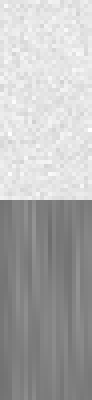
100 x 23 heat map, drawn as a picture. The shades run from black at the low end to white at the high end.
The table splits into 2 rows of 1 panel. Panel 1,1: very high, fine-grained, faint in contrast. Panel 2,1: middling, streaked downward, faint in contrast.
